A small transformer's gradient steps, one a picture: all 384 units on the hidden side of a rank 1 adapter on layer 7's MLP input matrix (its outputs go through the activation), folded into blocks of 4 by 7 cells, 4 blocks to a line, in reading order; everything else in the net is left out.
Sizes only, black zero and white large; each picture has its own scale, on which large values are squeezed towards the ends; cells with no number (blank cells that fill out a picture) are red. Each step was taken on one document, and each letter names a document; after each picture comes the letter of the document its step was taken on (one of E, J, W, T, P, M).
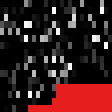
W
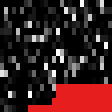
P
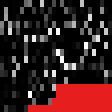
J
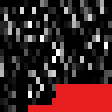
P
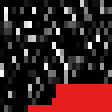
P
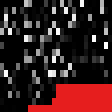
W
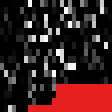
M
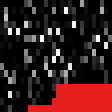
W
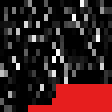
P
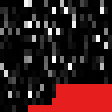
W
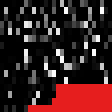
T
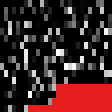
J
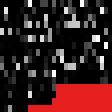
M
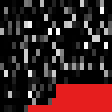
J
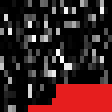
M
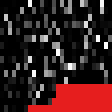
T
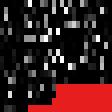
M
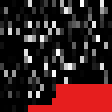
T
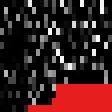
T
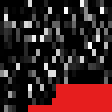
P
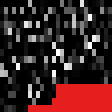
P
